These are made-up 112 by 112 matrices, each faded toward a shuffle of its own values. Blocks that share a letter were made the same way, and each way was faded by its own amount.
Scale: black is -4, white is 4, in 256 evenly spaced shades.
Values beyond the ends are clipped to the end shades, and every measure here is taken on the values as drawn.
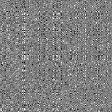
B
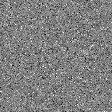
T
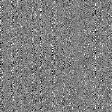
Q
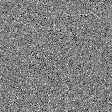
T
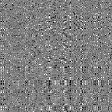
B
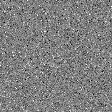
T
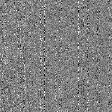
Q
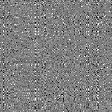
B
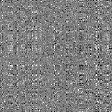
B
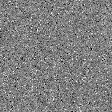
T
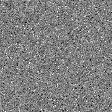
T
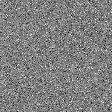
T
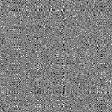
B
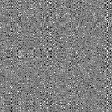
B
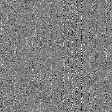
Q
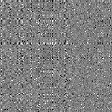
B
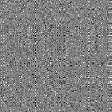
B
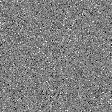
T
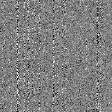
Q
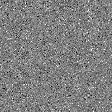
T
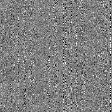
Q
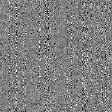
Q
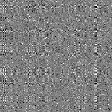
B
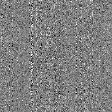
Q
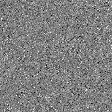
T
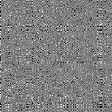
B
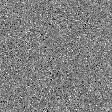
T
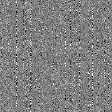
Q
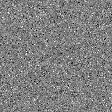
T
